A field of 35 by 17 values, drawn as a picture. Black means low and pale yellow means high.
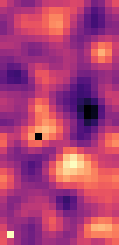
Grain: blotchy. Ninth with the lowest average: middle right. Lone odd cells: 2, 1 higher and 1 lower than their neighbours. Average level on the scale: 50%.
